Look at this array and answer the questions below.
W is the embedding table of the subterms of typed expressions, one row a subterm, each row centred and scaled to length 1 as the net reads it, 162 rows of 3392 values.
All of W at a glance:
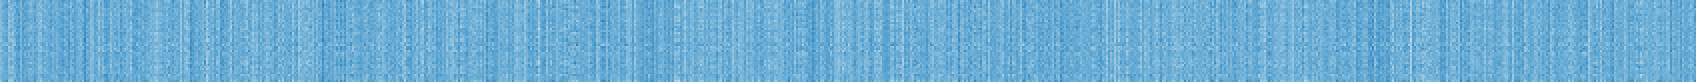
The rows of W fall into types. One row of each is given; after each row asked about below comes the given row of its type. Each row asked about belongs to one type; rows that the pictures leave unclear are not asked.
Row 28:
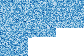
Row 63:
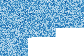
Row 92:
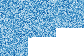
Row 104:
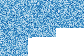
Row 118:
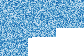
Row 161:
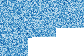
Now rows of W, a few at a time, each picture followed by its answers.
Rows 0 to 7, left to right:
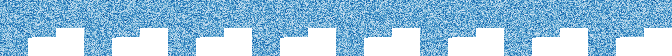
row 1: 104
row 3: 28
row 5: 118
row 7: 161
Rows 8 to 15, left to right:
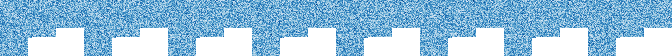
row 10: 161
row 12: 161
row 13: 118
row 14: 161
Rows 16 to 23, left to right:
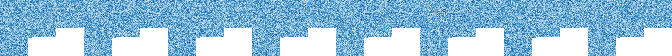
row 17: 104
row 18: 161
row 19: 92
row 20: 104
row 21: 63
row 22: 161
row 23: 104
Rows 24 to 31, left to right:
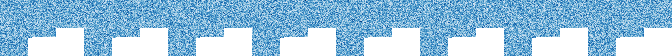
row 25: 92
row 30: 161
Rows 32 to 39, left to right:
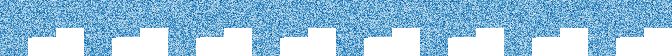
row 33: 161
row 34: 104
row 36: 161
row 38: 28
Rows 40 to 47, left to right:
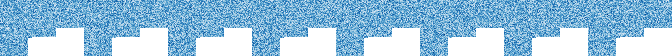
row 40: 161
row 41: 63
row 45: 92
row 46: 28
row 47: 118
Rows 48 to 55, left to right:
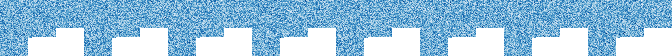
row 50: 161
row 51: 63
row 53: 28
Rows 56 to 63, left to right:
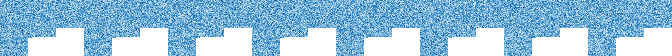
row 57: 118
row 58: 118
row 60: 104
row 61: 28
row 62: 63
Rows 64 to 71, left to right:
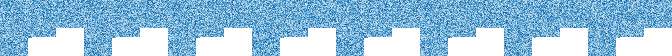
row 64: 28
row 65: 92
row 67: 118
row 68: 28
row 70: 92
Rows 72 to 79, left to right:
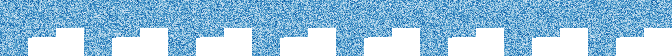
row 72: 161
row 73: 118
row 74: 28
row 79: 92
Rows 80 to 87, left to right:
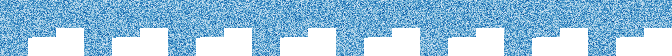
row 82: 161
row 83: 92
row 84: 63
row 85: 63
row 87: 28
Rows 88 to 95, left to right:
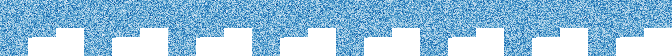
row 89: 28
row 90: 104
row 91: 104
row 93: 28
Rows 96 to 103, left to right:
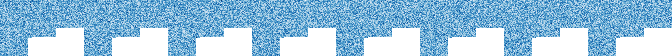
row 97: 28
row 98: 63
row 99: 161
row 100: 161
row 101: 104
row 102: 118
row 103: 28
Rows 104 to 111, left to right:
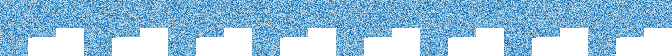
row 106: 92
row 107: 92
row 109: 92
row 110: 161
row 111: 104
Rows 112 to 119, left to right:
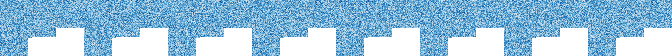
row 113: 104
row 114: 63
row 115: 92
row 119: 92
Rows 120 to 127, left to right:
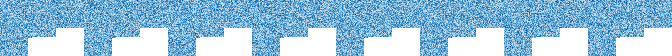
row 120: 118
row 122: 28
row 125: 118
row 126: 63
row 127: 161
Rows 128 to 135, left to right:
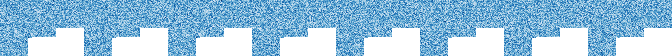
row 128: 63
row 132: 92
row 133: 28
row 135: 92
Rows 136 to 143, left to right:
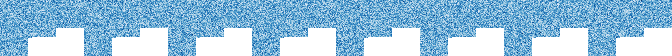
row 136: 118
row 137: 161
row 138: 92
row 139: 118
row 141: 104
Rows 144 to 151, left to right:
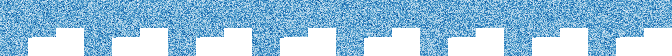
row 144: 28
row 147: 161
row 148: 118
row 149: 63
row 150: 92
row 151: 63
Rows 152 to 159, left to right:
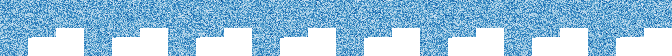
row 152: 92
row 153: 92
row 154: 118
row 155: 161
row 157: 118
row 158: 92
